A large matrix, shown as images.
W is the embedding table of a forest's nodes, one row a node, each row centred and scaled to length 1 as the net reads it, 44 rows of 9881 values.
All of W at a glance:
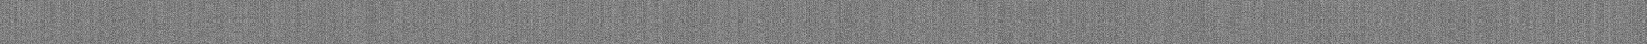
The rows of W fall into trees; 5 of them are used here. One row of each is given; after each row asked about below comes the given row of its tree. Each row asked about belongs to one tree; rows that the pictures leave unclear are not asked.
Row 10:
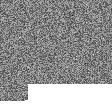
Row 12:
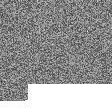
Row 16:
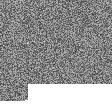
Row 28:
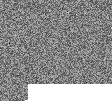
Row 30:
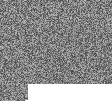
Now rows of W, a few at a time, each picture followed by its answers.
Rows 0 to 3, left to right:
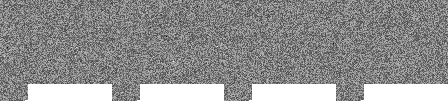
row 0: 28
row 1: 10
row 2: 30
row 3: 10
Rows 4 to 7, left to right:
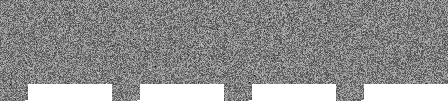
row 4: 10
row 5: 16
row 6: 10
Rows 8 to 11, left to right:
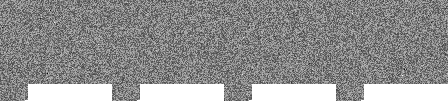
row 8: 16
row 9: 30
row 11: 30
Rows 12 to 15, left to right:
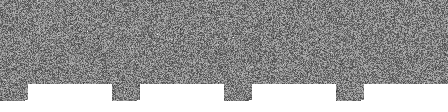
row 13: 30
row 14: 10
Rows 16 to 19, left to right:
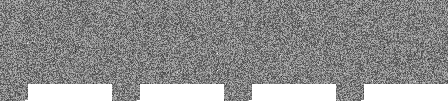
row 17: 10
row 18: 10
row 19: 30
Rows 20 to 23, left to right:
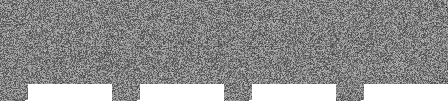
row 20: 30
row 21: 30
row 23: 10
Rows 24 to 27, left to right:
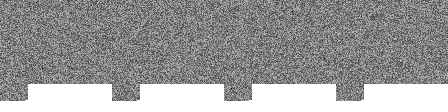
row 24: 28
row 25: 10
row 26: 16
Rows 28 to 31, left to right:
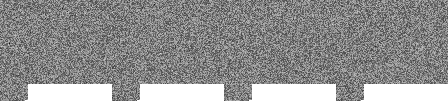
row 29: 12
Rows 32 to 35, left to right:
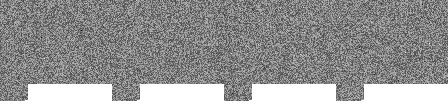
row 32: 10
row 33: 30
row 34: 12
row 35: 30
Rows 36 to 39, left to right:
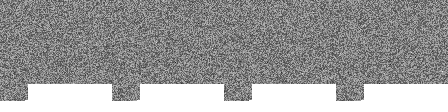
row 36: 30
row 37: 16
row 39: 16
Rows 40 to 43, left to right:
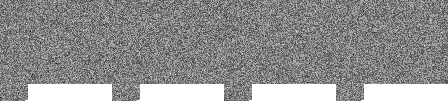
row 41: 28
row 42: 12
